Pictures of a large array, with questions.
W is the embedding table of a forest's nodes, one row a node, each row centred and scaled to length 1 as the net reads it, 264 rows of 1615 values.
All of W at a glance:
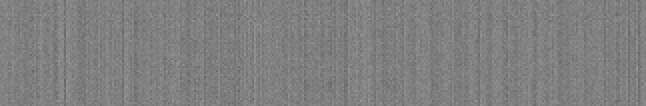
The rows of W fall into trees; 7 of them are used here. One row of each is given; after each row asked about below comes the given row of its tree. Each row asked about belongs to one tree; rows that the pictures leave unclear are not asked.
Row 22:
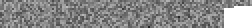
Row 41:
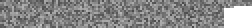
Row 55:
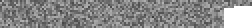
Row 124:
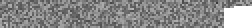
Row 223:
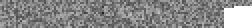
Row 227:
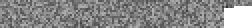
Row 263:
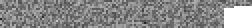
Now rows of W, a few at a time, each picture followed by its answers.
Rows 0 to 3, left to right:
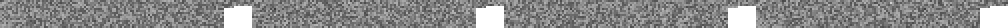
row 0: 223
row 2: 263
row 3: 223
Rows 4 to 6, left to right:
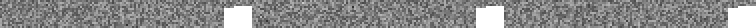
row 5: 124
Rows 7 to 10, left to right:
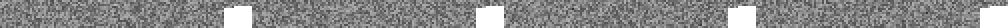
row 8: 41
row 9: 124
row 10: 227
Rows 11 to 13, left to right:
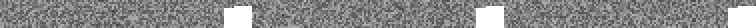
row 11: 124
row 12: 41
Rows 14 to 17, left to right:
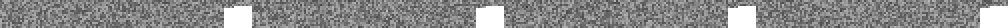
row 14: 124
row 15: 41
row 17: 55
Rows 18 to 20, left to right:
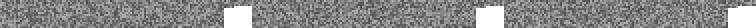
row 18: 223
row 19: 22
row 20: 22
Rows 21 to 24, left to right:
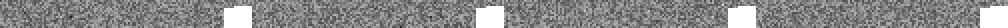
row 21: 55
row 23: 41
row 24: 124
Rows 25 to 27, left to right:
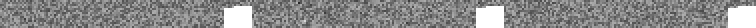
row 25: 22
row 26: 124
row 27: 55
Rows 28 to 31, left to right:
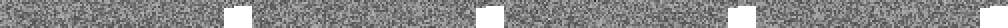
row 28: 223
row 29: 124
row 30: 55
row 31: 223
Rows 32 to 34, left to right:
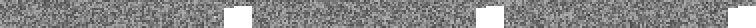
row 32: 263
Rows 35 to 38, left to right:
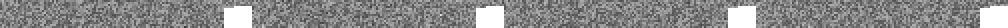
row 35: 263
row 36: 263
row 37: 263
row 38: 223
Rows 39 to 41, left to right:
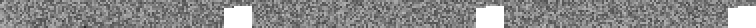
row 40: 55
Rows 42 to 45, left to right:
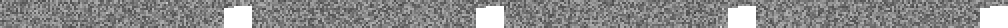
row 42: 227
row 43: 22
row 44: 55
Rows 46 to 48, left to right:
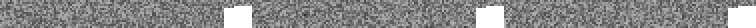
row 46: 223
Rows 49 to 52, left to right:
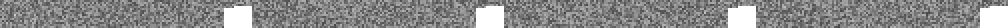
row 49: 124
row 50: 55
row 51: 41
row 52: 55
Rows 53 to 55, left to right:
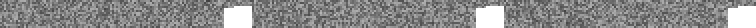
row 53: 41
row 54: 55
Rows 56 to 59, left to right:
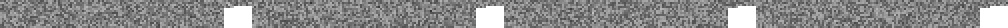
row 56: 41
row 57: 223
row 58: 22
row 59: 223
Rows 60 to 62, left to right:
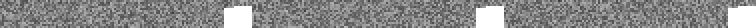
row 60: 227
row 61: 41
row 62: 124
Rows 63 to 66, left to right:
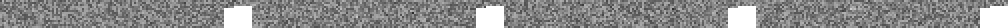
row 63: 41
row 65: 227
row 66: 124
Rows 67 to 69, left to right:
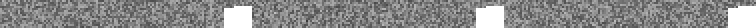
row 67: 227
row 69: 223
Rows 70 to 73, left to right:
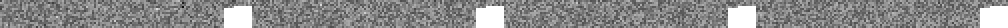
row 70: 55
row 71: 55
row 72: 124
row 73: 41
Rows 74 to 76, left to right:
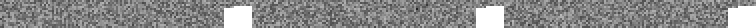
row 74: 41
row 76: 223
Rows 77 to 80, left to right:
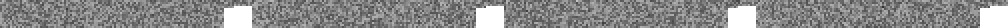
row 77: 55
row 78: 223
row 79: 55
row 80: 223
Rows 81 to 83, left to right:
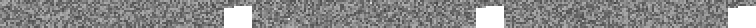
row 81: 223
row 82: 41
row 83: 124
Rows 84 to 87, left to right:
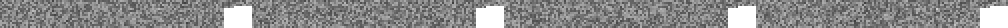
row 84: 124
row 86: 223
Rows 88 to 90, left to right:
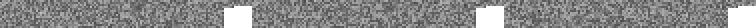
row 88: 223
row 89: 223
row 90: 223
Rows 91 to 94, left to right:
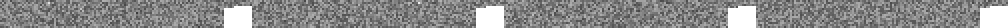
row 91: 22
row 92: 223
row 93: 124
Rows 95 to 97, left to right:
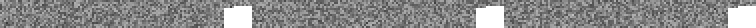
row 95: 263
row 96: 22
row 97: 124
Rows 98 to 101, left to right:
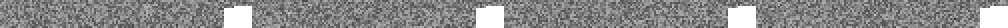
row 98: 223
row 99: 22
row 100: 22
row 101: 124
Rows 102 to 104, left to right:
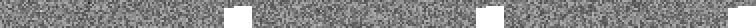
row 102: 124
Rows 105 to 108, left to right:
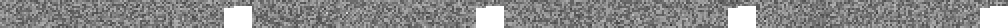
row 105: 263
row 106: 55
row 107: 22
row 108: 263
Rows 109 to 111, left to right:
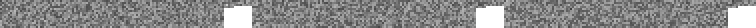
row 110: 227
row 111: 223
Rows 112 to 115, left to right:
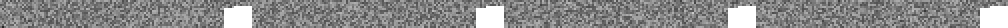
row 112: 22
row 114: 124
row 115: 22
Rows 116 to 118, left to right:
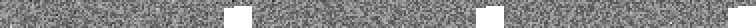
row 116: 263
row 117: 124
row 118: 124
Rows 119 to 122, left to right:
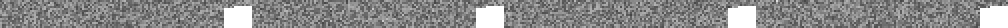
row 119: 124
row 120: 124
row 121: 41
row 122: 223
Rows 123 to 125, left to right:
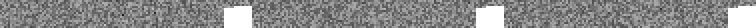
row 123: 263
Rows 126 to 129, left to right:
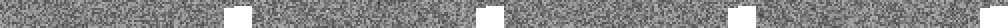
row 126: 263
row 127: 227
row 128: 124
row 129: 55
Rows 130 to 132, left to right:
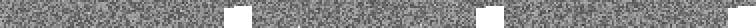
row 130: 124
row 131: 22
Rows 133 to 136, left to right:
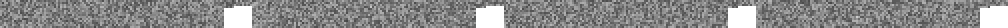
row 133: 227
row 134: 223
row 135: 124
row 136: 223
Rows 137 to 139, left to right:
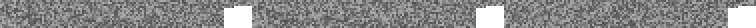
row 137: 223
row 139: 124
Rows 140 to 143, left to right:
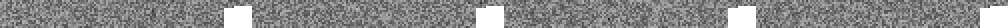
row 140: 223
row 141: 124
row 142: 55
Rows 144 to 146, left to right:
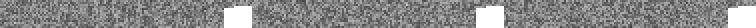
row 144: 227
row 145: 223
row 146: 227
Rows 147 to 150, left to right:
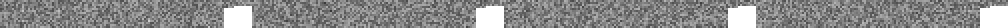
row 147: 41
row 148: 55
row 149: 22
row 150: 223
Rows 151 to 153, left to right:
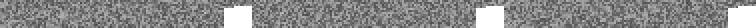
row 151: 223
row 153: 223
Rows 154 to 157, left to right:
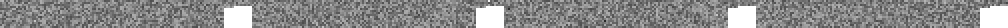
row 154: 263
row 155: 22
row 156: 227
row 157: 223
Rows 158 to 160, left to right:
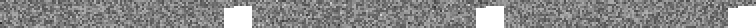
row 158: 41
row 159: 22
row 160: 223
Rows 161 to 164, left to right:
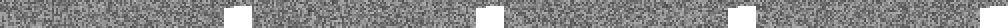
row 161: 41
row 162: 55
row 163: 22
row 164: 41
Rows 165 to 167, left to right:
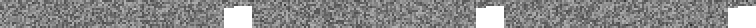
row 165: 263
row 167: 124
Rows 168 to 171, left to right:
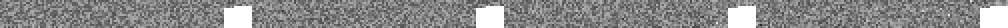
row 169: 22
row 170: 227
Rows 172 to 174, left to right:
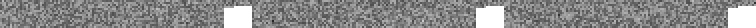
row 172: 263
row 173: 22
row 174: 223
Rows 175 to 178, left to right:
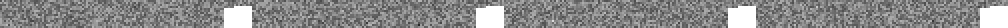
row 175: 55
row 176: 22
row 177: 124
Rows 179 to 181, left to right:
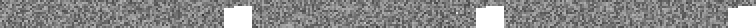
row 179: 124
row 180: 41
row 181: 124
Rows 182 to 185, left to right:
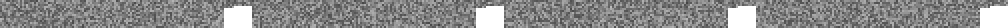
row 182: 55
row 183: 124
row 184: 22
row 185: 223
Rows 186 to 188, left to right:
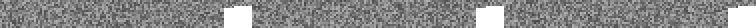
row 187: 41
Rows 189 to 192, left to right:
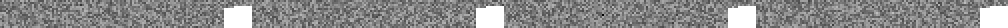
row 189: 41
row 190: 22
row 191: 55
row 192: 41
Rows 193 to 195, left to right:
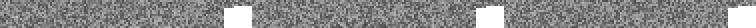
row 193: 22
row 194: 223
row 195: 124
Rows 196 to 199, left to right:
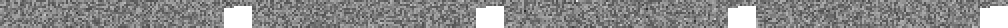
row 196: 227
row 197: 263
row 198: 227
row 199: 124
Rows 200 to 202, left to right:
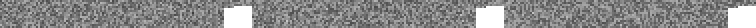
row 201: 124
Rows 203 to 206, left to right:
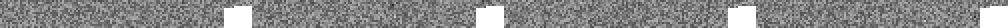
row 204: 223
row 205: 124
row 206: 124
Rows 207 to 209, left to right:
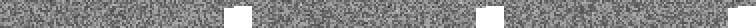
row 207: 22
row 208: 263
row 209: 124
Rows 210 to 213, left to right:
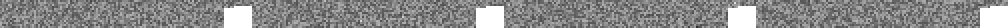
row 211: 263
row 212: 263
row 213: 223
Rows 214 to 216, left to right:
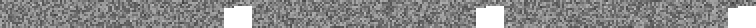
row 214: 124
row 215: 223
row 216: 227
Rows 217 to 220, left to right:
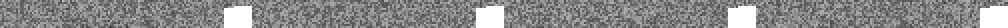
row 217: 227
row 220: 227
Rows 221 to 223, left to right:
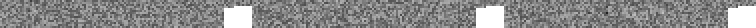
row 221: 263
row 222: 223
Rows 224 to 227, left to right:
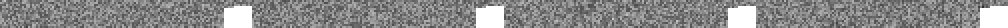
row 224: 55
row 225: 124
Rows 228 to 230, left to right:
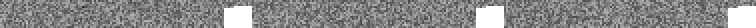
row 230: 55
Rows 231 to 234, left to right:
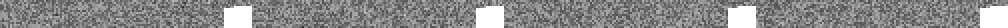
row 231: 41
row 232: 227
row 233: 22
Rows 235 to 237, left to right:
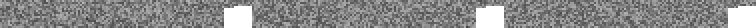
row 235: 223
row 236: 55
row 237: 124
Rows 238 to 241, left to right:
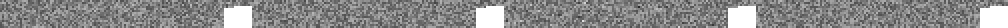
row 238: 41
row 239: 223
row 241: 55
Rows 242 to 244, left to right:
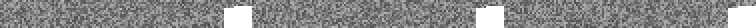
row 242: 22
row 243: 124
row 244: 227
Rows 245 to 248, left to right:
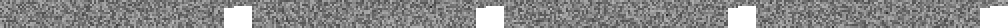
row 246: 22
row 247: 223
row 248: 124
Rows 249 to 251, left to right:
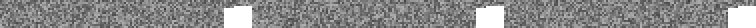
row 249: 124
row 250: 223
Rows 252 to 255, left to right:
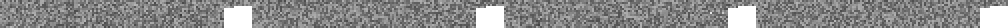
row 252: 263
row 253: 223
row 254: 223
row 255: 124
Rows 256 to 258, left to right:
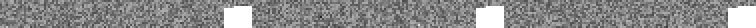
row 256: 263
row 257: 227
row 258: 263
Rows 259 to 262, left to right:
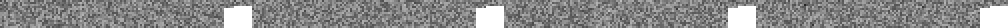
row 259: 41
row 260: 124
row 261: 55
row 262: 223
